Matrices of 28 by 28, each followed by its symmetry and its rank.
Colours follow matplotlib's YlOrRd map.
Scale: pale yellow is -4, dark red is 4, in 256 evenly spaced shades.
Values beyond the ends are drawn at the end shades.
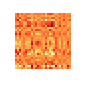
neither, rank three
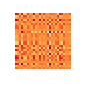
neither, rank two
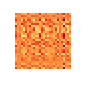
neither, rank three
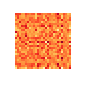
neither, rank five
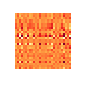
neither, rank two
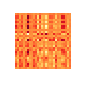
neither, rank two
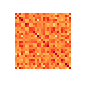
symmetric, rank five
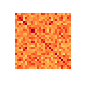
symmetric, rank five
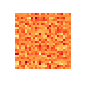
neither, rank five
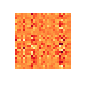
neither, rank three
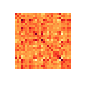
symmetric, rank five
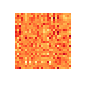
neither, rank five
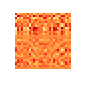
neither, rank three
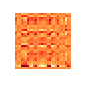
neither, rank two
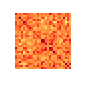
symmetric, rank five
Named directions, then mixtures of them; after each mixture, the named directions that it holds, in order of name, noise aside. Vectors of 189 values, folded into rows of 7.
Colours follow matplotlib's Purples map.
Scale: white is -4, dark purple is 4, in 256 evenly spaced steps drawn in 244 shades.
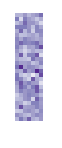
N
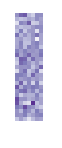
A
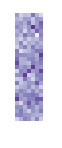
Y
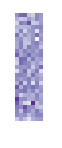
A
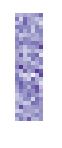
N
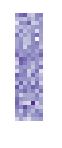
A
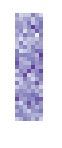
Y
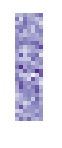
N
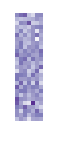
A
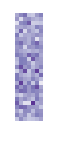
A, N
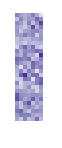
N, Y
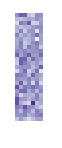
A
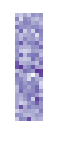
N, Y
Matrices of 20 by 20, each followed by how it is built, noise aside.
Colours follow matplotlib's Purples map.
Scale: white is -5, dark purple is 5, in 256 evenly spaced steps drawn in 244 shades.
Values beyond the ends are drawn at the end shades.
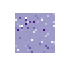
sparse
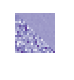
lower triangular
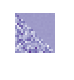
lower triangular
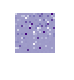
sparse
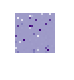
sparse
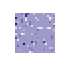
sparse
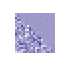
lower triangular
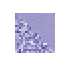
lower triangular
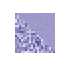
lower triangular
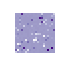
sparse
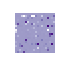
sparse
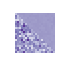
lower triangular
